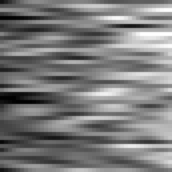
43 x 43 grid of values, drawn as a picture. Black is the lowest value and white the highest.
Streaks run across, left to right. The ninth with the highest average is the top right. Values rise toward the right.
